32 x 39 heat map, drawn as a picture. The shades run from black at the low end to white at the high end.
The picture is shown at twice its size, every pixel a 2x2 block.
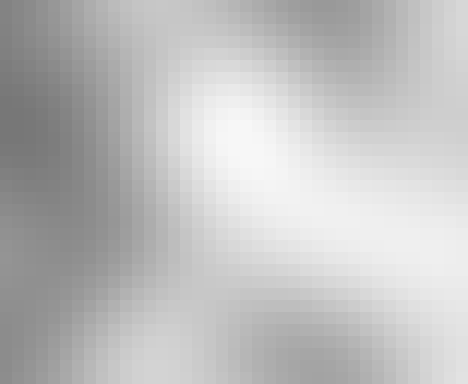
The texture varies smoothly and slowly. The middle right is the smoothest part. There is an overall slope up to the right. No row or column stands out.
